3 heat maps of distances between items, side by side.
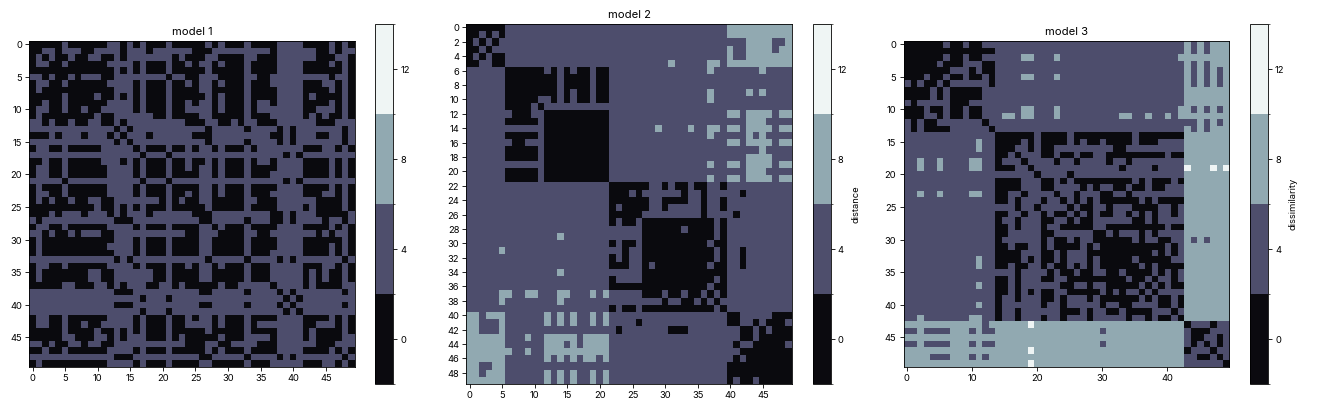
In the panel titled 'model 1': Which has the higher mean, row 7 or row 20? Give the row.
20
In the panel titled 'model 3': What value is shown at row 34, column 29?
4
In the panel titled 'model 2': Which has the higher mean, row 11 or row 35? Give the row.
11
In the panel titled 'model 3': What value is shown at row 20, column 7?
4
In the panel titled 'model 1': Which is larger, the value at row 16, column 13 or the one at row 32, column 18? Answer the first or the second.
the first
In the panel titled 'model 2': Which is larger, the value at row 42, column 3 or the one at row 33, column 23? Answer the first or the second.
the first
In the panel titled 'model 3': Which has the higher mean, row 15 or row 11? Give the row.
11
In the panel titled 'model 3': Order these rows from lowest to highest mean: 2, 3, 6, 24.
24, 3, 6, 2
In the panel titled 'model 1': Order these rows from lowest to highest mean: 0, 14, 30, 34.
30, 0, 34, 14
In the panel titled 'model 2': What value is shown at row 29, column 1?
4
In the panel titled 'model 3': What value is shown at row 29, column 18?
4
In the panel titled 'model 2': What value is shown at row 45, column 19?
8
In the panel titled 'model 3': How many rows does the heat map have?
50
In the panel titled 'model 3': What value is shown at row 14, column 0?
4
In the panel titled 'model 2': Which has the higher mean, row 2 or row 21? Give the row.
2
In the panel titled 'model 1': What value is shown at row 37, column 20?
4
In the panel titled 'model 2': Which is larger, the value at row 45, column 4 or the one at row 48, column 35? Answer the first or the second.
the first
